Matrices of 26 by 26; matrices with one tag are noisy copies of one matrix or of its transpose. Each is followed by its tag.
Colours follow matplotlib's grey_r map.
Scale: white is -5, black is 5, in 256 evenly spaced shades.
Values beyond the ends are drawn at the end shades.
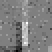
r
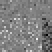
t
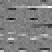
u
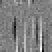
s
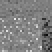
t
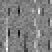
u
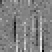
s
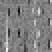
u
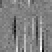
s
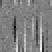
s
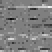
u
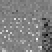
t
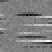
s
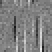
s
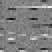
u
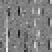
u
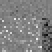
t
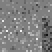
t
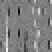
u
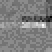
r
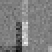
r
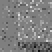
t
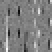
u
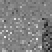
t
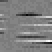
s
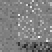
t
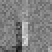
r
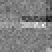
r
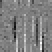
s
